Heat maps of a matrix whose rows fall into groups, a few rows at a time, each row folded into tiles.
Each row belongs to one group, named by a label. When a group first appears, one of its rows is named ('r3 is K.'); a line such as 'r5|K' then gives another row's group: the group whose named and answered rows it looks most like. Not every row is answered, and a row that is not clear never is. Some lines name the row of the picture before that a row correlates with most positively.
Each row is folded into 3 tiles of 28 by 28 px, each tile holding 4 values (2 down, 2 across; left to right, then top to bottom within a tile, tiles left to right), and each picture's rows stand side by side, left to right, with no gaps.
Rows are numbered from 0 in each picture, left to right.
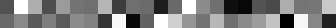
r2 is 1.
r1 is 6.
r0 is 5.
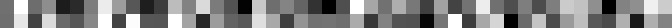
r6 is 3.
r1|1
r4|5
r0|1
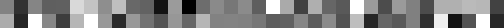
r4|5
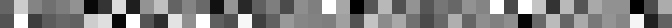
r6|5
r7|1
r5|3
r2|6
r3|3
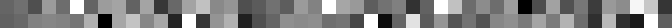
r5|5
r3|3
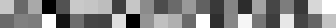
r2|6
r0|1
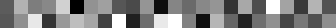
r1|6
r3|5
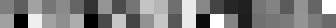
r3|3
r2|1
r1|3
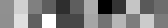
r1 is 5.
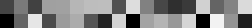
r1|6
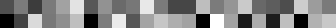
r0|3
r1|3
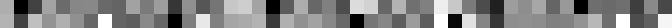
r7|6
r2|3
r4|5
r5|1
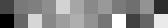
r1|6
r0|3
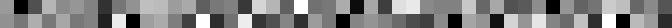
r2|6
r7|1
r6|6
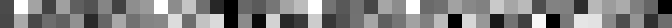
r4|3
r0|5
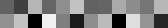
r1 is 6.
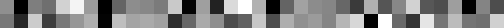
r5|6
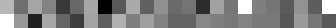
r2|3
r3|3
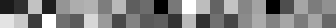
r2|5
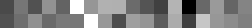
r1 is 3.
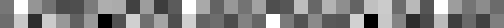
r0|1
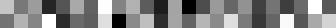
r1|1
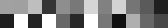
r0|1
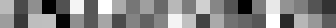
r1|5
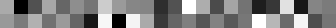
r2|5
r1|1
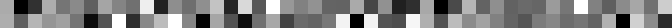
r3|5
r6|3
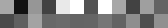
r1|5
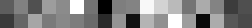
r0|3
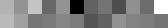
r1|3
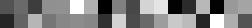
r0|3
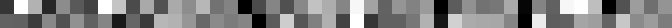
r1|5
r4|5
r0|5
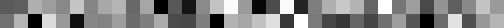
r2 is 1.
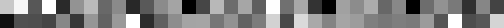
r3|1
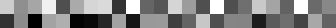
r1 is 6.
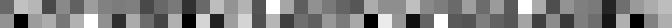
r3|5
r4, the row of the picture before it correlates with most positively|0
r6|5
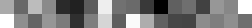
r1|1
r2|3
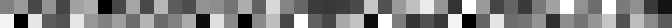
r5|6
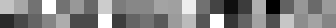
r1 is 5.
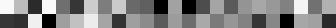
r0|6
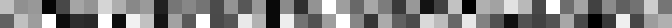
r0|1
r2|6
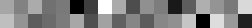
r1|5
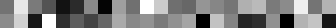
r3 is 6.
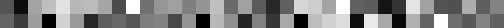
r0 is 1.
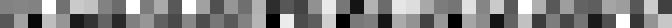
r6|5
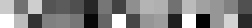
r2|1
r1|3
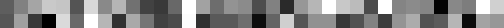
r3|3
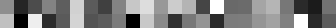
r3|1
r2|6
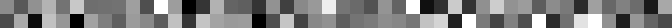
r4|3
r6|6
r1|3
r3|3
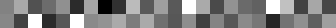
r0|6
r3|5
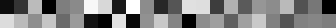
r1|6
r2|5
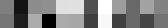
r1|5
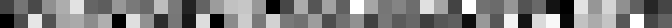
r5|6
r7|1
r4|5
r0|3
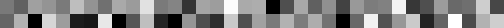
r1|1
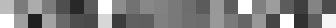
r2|3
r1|5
